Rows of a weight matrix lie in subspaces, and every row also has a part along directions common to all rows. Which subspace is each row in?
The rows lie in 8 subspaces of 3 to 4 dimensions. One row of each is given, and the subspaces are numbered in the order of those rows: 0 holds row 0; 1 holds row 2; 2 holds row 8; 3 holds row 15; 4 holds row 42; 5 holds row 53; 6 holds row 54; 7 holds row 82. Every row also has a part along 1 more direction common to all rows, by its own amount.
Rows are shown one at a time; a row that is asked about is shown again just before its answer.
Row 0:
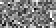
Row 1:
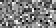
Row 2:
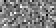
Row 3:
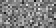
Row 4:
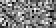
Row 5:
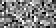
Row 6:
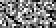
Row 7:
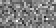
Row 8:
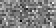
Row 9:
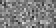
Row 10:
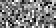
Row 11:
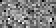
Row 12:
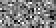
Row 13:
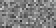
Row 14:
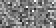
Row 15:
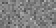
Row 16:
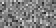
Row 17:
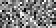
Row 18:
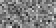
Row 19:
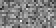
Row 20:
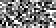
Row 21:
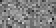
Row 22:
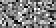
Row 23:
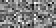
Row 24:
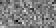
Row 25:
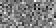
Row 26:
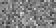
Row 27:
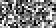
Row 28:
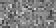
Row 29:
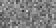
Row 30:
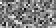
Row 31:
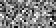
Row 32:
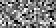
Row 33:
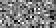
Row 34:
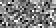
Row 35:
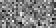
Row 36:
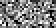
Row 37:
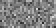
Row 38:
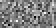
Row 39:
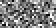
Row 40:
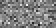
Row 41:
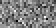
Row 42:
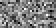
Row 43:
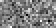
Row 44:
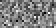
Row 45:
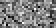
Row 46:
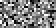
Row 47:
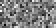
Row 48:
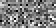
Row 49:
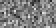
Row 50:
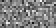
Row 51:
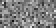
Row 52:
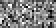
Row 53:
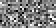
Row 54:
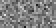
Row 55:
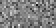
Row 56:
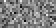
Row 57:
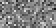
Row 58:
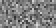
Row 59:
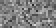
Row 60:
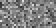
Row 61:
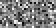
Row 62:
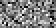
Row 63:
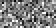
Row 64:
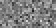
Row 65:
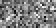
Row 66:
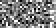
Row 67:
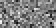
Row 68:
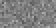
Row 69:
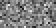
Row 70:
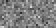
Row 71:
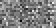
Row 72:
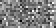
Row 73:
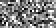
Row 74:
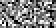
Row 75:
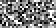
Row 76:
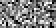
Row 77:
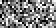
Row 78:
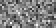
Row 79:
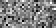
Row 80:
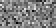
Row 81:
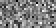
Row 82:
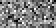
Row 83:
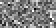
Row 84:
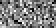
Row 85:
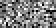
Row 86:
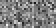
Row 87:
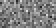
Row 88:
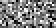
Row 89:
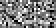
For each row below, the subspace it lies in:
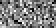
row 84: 7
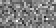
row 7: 7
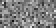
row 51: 0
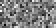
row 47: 1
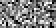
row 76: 5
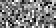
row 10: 5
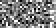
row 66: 2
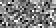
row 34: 6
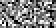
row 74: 5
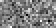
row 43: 4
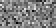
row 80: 5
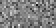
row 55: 6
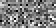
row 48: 5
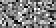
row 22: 6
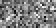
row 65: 7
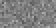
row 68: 0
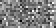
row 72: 2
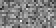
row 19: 2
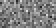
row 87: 1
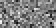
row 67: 0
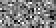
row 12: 2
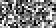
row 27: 3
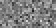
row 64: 4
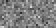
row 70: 7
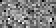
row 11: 4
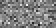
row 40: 5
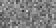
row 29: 1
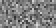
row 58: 4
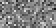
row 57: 3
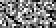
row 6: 1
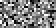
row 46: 0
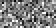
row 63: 0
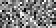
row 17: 3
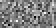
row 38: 1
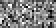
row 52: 3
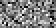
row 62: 1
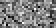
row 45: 3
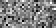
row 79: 3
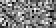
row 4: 7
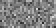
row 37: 2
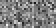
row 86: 6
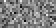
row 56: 1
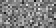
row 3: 5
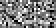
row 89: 6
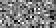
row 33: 2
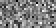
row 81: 6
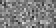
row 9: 0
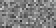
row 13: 2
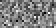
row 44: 1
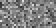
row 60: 6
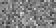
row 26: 3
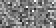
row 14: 2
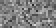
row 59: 4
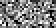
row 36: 6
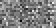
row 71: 2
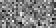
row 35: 3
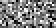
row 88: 1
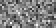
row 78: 4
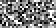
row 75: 5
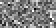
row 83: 0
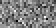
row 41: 7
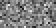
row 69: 6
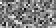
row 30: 2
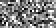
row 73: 4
